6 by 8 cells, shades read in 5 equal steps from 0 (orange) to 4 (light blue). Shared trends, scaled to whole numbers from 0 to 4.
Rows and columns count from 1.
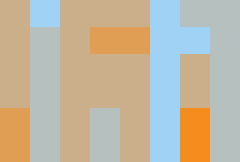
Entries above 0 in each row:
8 8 8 8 7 7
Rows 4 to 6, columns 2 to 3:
3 2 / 3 2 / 3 2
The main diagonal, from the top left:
2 3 2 2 2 4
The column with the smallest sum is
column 1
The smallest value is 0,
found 2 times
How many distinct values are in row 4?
3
